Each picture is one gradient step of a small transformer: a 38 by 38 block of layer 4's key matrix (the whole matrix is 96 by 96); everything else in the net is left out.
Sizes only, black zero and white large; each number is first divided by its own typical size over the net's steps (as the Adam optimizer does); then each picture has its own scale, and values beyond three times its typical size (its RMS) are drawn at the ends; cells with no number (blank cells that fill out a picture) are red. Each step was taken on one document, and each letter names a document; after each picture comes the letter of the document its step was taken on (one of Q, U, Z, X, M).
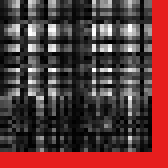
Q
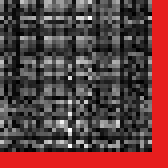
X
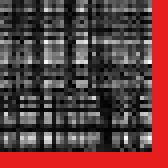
X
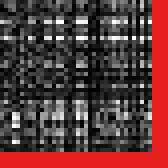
X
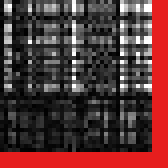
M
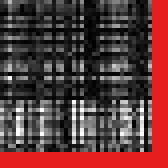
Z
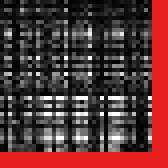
X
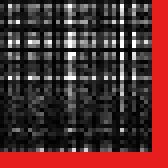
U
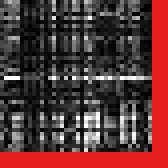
M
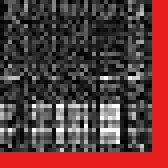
Z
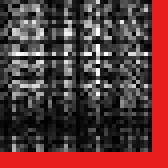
Q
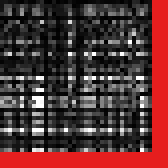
U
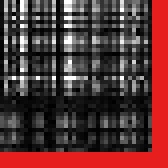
M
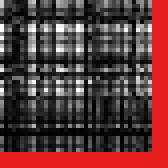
Q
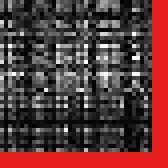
U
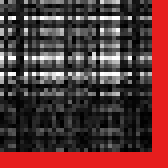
Z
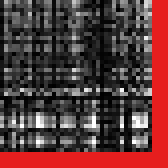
M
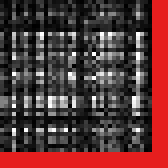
U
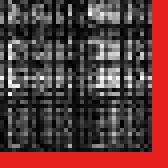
Z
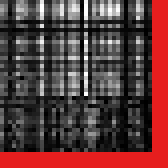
Z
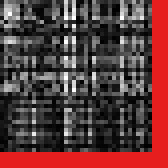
Z
